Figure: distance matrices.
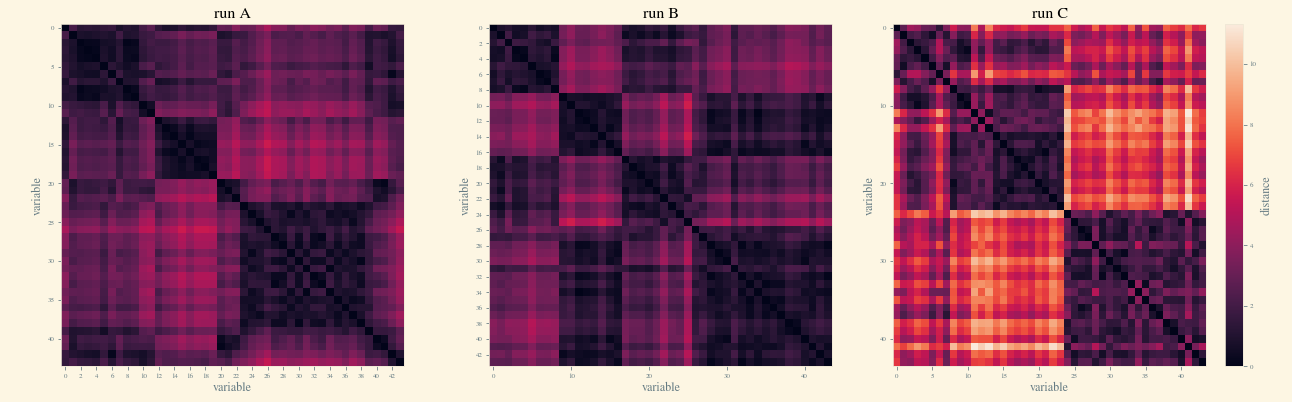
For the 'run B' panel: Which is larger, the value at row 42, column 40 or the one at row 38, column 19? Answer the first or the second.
the second
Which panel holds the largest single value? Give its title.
run C
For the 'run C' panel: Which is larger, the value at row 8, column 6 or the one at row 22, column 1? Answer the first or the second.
the first
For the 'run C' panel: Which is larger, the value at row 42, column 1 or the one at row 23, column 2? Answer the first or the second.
the first
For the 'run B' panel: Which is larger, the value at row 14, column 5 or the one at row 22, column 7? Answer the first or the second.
the first
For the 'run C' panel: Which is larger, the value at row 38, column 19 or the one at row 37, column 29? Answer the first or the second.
the first
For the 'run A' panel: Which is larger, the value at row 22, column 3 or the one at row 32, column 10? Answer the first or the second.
the second
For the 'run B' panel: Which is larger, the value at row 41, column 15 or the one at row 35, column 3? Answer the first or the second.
the second
